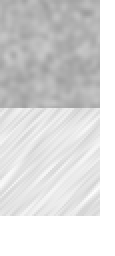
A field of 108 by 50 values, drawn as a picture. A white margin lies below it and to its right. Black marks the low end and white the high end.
It is made of 2 by 1 panels. Panel 1,1: high, blotchy, faint in contrast. Panel 2,1: very high, slanting up to the right, faint in contrast.
